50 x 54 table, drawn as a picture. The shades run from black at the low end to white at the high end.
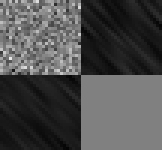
The table splits into 2 rows of 2 panels. Panel 1,1: middling, fine-grained, strong in contrast. Panel 1,2: very low, slanting down to the right, faint in contrast. Panel 2,1: very low, slanting down to the right, faint in contrast. Panel 2,2: middling, flat.
